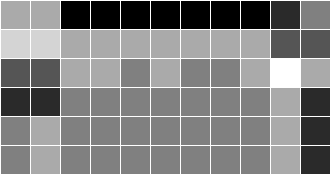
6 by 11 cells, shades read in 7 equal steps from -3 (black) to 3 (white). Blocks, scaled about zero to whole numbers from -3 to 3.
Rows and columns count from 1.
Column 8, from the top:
-3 1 0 0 0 0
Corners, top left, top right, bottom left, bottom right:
1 0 0 -2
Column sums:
0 2 -1 -1 -2 -1 -2 -2 -1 3 -6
